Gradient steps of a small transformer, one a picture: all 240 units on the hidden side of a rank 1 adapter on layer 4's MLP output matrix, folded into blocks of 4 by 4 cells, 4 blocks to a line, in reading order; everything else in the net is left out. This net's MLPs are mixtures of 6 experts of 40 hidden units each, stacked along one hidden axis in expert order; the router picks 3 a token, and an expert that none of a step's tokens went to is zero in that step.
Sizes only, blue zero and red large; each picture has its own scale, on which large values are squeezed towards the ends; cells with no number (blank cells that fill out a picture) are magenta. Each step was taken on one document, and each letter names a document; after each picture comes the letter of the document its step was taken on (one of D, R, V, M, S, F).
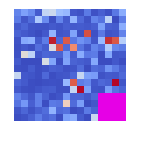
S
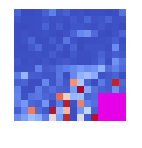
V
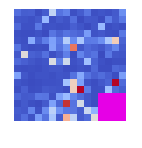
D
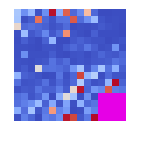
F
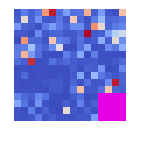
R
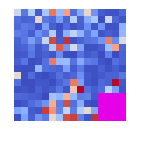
F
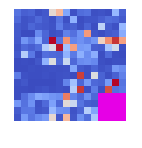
S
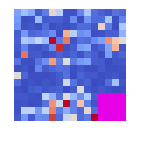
D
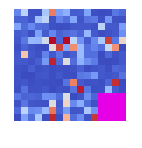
D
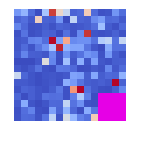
S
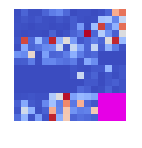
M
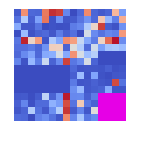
M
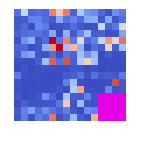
D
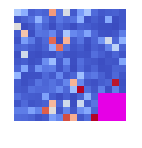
F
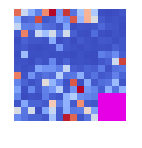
F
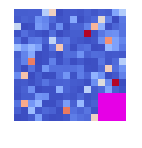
R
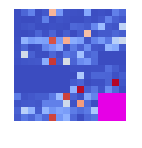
M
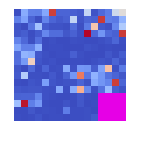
R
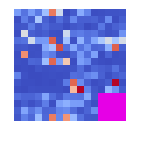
D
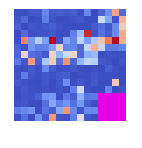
M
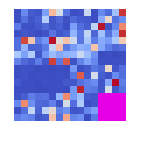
M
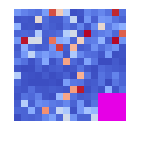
S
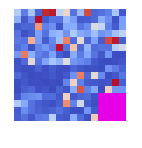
S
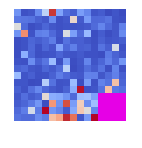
F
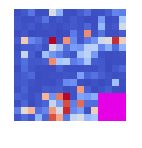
M
